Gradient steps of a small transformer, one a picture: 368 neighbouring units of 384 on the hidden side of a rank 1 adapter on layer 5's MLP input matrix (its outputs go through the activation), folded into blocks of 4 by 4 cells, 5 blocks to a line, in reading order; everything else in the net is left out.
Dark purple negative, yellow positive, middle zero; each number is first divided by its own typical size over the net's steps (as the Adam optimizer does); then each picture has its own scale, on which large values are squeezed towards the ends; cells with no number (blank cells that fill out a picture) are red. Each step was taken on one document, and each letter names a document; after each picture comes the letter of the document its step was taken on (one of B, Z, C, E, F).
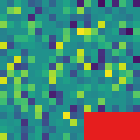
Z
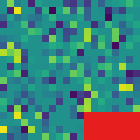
Z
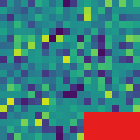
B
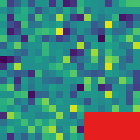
B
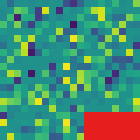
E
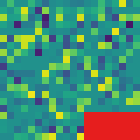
E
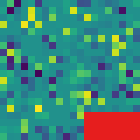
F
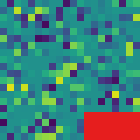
E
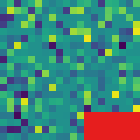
F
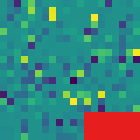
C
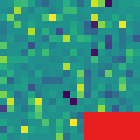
C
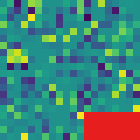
F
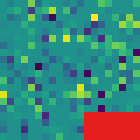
C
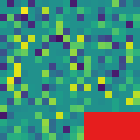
E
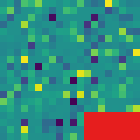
C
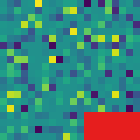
F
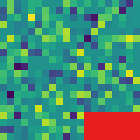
F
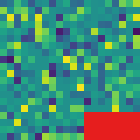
B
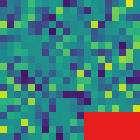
Z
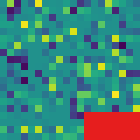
F
